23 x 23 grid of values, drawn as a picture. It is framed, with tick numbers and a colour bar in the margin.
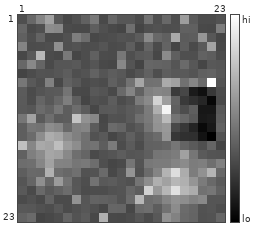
Ninth with the highest average: bottom right. Mirror symmetry: none. Bumps: three. Odd patch: lower, in the middle right.
